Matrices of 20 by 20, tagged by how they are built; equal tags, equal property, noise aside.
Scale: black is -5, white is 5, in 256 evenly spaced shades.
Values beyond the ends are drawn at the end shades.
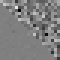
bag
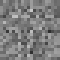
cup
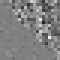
bag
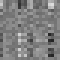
cup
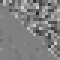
bag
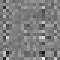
cup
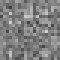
cup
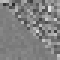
bag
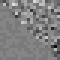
bag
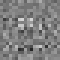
cup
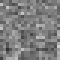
cup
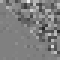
bag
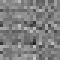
cup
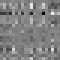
cup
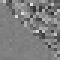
bag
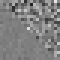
bag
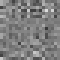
cup
